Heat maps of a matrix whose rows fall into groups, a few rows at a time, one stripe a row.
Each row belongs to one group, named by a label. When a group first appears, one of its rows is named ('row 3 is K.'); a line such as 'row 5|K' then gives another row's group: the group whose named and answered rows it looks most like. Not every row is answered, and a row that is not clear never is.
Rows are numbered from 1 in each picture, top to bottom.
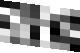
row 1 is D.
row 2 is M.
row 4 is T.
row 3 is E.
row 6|M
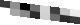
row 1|T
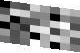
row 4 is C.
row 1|C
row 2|E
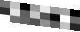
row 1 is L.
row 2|E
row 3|M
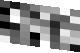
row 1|D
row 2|T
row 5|T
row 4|C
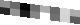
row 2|L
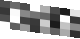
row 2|E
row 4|M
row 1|C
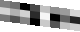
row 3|T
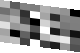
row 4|M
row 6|E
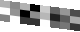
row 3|L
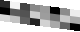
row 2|C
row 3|M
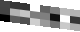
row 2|E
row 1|C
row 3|C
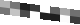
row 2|E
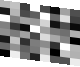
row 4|C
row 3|M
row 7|T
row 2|L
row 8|T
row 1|E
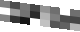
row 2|M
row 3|C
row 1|D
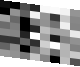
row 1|D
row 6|D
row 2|C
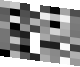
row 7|C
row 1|E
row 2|D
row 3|E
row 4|D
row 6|E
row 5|C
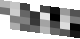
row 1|E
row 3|M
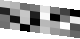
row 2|T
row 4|L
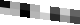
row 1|L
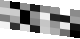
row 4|M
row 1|D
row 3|L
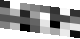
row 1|E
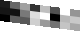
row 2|C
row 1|T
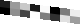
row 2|C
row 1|T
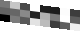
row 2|D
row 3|C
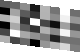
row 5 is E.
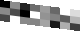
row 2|C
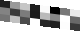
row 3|E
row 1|T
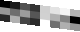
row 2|M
